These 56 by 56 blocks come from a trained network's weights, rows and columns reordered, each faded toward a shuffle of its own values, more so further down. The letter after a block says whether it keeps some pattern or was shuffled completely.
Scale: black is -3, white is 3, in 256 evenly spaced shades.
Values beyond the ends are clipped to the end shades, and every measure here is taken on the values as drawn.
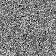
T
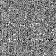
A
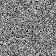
T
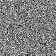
T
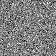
T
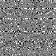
A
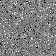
T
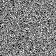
T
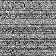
A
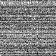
A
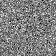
T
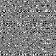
A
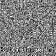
A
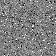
T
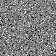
T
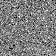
T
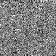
A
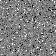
T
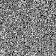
A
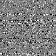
A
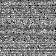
A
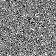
T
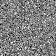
T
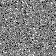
T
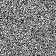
T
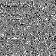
A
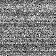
A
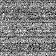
A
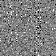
A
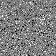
T
